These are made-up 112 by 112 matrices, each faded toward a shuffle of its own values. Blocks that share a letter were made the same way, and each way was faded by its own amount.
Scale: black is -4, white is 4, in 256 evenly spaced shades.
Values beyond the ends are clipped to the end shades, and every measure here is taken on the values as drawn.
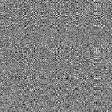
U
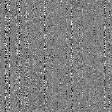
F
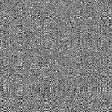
U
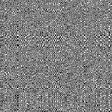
U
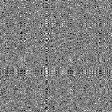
U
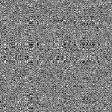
U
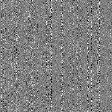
F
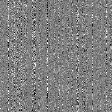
F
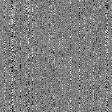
F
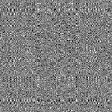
U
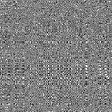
U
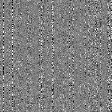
F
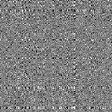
U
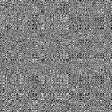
U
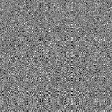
U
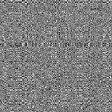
U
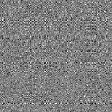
U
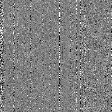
F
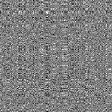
U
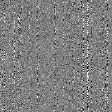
F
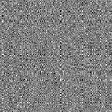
U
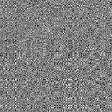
U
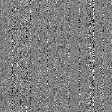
F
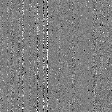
F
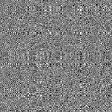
U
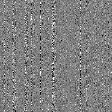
F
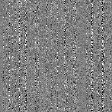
F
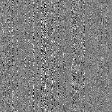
F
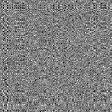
U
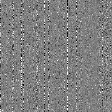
F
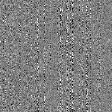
F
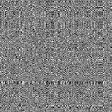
U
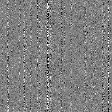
F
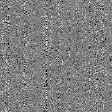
F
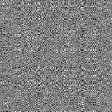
U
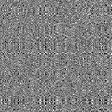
U
